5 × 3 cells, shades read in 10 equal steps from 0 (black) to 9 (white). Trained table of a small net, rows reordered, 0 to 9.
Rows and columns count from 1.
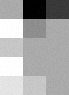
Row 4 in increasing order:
6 6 9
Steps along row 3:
down same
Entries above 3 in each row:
1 3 3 3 3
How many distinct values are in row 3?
2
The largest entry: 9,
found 2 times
